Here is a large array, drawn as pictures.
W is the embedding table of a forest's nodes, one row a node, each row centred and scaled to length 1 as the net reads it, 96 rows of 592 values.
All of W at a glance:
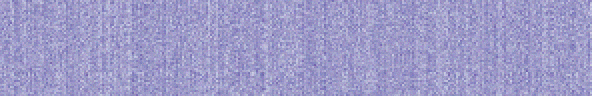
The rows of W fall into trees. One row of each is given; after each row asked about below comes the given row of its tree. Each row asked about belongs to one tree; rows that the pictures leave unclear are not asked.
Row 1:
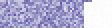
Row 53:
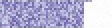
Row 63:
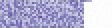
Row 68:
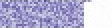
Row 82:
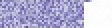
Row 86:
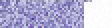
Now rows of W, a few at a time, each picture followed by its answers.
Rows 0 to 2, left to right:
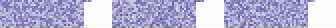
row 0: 68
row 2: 68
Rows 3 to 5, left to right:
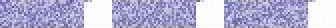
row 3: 86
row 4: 82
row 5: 53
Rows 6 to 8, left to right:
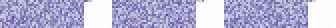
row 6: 82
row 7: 53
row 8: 82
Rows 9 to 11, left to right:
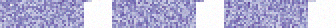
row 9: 68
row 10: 63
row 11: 53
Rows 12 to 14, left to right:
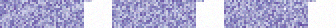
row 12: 53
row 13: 53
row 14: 82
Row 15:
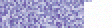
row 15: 53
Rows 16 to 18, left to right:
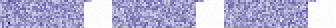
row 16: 68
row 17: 68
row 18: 53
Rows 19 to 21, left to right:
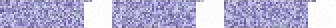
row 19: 86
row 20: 53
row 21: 63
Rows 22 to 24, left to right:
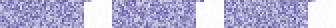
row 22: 68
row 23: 63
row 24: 86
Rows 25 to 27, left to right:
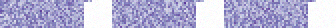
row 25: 86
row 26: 82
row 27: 82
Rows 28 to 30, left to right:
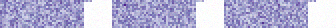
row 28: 53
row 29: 53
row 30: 1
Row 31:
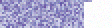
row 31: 68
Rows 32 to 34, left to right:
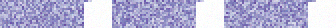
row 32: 82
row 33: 53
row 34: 68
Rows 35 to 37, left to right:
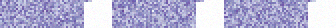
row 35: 82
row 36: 63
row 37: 86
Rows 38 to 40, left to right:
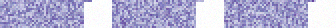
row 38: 1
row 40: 68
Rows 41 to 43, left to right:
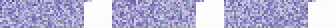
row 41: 86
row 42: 63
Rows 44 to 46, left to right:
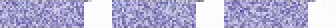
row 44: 82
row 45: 82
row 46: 68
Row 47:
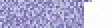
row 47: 82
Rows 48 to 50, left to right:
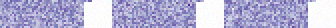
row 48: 68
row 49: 82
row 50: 53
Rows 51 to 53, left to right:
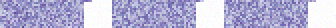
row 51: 68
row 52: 86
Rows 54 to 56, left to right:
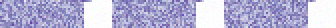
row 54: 63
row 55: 68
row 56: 1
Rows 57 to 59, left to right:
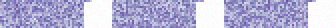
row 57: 68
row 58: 63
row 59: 68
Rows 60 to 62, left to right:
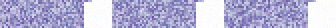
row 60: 82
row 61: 68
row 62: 68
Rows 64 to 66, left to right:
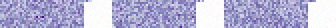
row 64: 82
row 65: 1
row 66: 82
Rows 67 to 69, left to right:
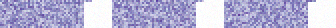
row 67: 53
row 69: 1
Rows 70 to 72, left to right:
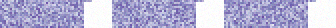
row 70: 63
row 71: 68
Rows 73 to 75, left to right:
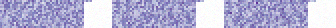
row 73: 53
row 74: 53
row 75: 53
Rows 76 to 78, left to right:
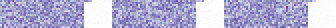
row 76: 82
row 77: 53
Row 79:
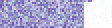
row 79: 63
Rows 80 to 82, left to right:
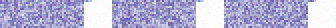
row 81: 53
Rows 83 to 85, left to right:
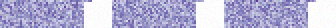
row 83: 63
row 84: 63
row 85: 68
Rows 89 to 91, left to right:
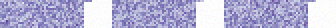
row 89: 1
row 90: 53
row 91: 82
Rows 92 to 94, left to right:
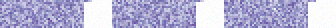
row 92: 86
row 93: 82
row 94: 86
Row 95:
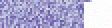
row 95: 82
